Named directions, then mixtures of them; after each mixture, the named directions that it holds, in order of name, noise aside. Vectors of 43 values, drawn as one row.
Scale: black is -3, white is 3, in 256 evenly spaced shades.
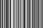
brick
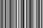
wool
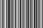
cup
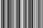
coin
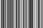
coin, wool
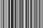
brick, cup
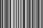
brick, wool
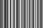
brick, cup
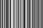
brick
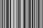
brick, coin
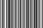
cup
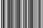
brick, coin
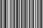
cup
